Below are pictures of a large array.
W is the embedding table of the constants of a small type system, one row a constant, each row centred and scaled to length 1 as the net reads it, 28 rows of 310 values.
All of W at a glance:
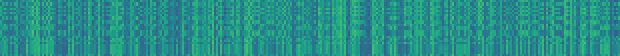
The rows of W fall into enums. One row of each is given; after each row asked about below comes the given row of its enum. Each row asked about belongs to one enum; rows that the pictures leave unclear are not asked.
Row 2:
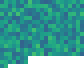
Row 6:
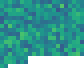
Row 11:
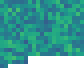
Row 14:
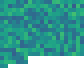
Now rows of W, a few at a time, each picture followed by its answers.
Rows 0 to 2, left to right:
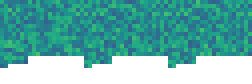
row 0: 11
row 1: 2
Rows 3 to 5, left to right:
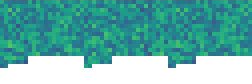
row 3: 11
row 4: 6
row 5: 11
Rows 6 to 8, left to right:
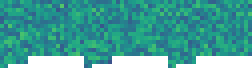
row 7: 11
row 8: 2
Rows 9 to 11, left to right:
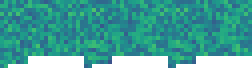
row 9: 2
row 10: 11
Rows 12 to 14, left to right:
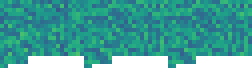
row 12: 6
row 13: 14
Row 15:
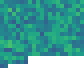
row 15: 11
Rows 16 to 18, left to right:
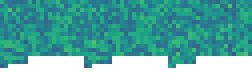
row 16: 11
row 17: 11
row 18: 6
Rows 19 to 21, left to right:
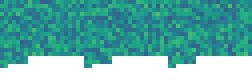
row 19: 2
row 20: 14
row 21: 6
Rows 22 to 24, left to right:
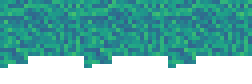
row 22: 14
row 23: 14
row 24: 14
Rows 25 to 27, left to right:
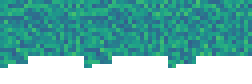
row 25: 14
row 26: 14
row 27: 2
